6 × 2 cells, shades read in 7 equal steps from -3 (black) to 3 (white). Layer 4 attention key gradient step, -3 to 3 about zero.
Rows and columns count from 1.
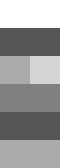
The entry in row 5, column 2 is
-1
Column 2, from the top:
3 -1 2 0 -1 1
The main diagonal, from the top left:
3 -1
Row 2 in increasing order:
-1 -1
